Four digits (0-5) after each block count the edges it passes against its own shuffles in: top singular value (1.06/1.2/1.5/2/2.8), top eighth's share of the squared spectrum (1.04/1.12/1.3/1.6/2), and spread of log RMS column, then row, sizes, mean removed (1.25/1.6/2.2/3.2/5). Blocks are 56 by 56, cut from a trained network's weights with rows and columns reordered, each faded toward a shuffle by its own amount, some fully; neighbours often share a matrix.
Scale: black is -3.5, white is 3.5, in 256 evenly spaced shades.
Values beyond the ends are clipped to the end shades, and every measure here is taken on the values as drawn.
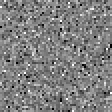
1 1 0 0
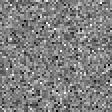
0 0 0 0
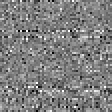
4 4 0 3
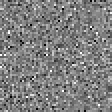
2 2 0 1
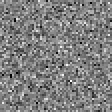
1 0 0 0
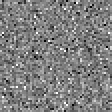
0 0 0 0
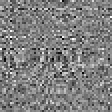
4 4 2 3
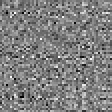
4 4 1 3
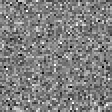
3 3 1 0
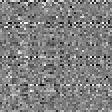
4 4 1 3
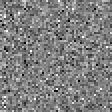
2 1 1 0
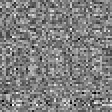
4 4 1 3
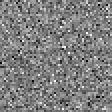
0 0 0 0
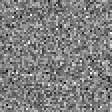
1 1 0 0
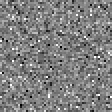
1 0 0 0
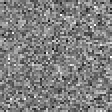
3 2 0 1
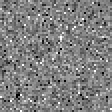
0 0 0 0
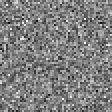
2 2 0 0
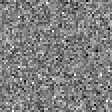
1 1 0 0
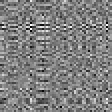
5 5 3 3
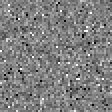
0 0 0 0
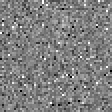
0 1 0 0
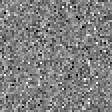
1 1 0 0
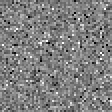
1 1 0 0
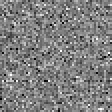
3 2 0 1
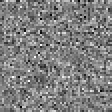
3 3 1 2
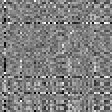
5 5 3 3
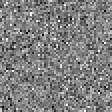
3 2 0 1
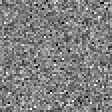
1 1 0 0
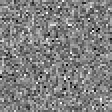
0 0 0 0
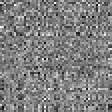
4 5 2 3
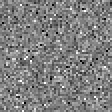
1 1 0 0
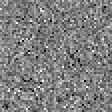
2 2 0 1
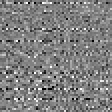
4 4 1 3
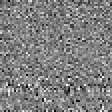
3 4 2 2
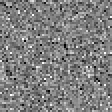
1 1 0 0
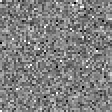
0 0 0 0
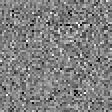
3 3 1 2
